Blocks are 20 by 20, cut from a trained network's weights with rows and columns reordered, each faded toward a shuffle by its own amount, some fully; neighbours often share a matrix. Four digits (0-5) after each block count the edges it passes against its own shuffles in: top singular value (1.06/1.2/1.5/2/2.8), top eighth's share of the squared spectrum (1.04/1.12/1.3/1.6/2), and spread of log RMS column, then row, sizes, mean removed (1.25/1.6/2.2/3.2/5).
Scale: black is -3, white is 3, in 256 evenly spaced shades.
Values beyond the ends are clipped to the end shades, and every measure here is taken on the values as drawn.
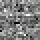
2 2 0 0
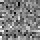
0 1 1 0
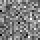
0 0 0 0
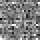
2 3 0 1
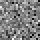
0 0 0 0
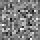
2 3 1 1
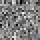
2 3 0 1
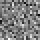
1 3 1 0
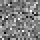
0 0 0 0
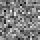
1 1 0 0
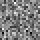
0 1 0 0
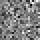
0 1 0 0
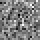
0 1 0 0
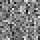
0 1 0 0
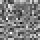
3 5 2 0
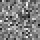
1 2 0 0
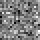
1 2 0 1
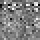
2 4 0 2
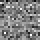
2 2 0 0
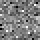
1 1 0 0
